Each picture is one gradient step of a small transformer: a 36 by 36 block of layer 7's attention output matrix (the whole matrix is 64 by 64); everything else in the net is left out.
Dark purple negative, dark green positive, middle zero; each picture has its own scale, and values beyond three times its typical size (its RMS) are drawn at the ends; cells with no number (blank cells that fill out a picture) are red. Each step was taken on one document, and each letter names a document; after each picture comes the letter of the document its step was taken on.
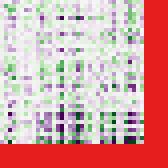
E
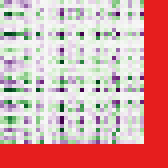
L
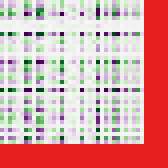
L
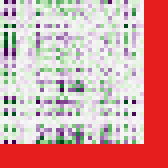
E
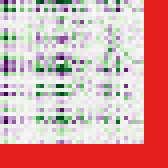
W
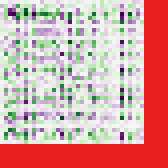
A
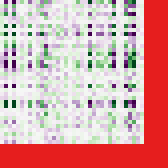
E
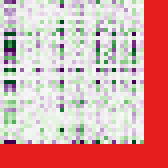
E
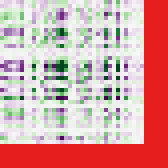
W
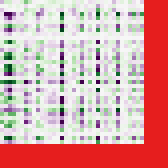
L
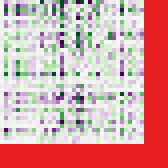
A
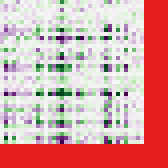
W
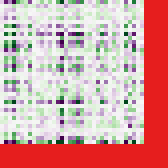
E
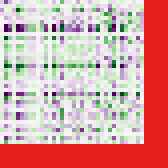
A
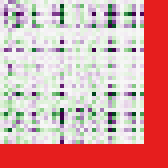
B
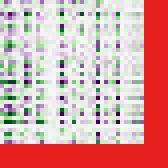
L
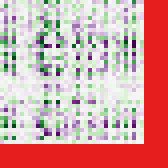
E
